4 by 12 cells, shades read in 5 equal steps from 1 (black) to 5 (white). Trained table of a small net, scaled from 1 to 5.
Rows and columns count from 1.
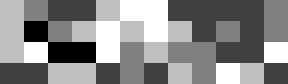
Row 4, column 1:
2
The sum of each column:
14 11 10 11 16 15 16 13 10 12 10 13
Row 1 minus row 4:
2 1 -2 -2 2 2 3 -2 -1 -3 -2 1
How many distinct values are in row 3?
5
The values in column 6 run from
3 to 5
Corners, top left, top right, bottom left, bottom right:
4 3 2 2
